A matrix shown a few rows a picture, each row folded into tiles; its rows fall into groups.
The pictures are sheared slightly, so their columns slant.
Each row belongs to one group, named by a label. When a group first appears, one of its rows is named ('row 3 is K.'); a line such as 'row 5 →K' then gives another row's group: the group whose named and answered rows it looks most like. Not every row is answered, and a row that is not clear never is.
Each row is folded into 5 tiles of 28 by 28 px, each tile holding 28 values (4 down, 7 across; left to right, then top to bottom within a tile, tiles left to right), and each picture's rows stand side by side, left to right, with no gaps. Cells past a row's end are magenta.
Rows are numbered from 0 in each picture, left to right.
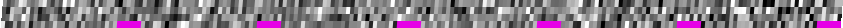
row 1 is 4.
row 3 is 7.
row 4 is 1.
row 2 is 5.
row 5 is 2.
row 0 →7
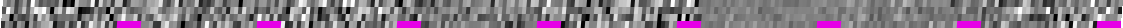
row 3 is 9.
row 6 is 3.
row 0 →2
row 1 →1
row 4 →9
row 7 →5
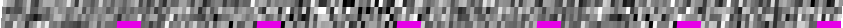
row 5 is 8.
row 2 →2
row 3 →7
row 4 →5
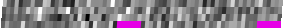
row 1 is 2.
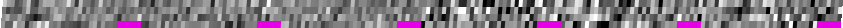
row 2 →8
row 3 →2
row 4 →1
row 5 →3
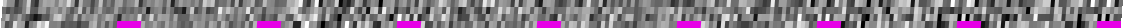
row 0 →4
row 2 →1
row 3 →7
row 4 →8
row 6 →9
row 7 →9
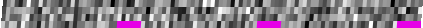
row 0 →8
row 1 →7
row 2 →3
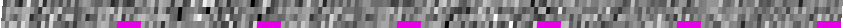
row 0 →8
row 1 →3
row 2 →8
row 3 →3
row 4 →8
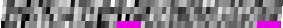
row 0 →9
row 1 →7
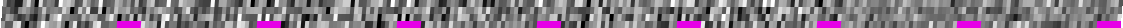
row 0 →4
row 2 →9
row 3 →2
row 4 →9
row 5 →7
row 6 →3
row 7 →4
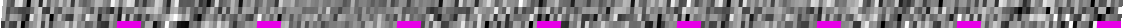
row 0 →9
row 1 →1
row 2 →8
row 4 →9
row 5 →9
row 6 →1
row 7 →3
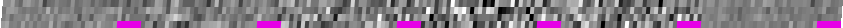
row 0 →8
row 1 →1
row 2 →8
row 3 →2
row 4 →1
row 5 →3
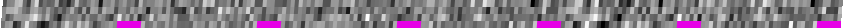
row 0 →1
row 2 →3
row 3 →3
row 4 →1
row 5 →3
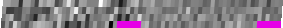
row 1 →8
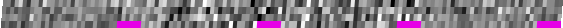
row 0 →9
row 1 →3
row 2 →8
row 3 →7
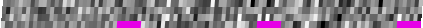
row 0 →7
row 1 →8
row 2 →1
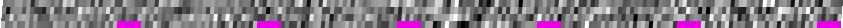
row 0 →7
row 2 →9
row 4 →5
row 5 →7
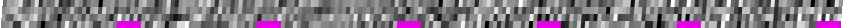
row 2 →3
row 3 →4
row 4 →9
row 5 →8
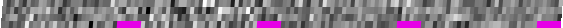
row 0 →5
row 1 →7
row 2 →9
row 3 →1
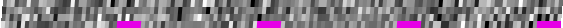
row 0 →8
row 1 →3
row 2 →7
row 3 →4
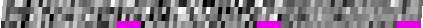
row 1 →2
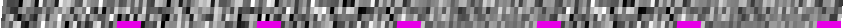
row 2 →2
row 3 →7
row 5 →7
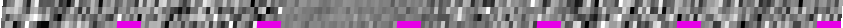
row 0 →1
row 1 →3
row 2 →3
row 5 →1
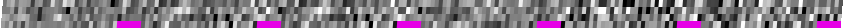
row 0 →3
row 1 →5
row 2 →5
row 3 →4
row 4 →2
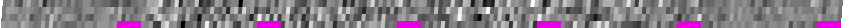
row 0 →8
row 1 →1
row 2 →2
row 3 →5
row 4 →4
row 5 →5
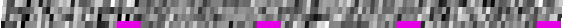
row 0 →9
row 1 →5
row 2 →4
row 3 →2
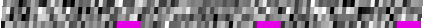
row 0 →2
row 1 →5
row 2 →2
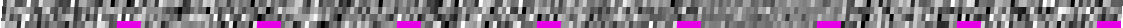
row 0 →8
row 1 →3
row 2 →1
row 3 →4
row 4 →3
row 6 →9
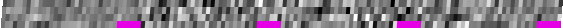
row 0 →1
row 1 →2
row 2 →3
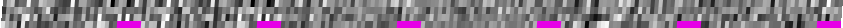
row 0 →8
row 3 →7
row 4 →4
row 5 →9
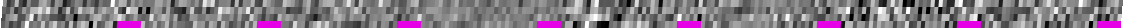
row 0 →5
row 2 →4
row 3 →1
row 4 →1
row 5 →3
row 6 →2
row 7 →4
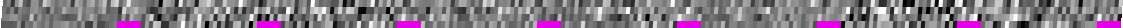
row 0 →9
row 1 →4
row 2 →2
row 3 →7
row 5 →5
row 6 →2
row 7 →1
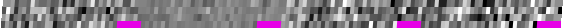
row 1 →5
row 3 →5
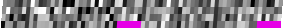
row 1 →8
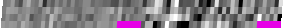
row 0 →8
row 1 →1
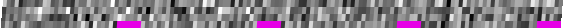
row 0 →5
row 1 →7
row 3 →9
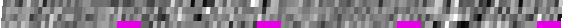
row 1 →5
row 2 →1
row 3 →1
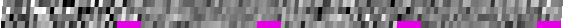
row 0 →2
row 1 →1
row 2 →3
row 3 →9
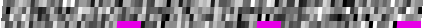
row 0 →7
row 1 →9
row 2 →5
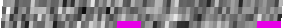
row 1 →1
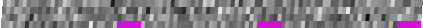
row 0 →3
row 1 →7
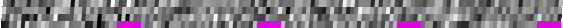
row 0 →9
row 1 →3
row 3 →1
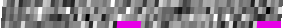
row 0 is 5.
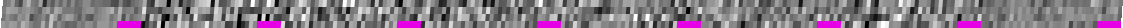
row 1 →9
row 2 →7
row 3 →2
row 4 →3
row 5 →1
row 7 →5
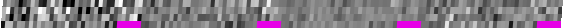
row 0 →2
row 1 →9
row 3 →5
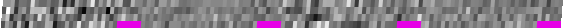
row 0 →2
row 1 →3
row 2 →4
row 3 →8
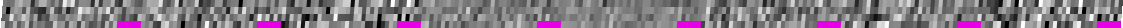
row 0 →7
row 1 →1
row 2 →9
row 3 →8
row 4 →8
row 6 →4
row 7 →4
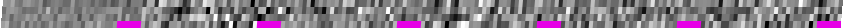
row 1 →3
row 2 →7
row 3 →4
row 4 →2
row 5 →4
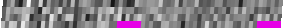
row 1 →1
